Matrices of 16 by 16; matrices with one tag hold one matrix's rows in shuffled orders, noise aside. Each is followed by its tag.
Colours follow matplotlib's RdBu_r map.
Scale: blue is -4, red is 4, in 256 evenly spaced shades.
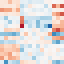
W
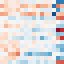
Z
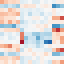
W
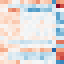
Z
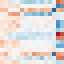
Z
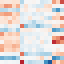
W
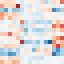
W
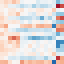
Z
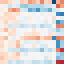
Z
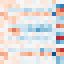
Z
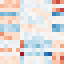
W
